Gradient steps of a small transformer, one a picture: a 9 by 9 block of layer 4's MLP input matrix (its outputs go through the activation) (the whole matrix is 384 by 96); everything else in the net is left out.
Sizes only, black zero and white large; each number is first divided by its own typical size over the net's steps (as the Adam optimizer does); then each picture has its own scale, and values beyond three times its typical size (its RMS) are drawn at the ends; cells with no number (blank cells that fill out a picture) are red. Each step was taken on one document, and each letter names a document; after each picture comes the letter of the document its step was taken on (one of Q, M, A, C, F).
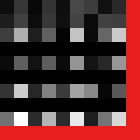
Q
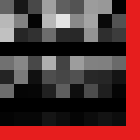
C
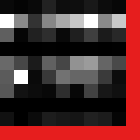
C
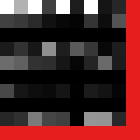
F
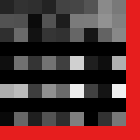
Q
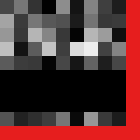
F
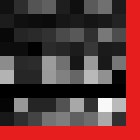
C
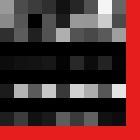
Q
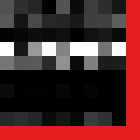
F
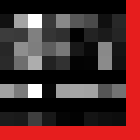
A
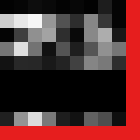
F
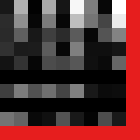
Q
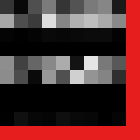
C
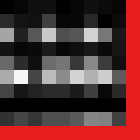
C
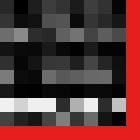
C
